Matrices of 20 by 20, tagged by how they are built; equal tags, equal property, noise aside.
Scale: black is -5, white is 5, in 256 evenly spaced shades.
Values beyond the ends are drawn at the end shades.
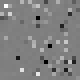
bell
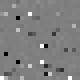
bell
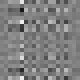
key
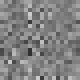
key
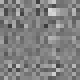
key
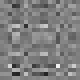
key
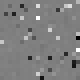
bell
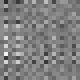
key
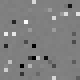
bell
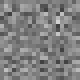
key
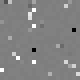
bell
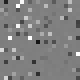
bell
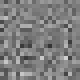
key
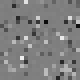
bell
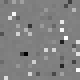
bell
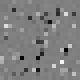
bell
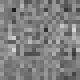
key
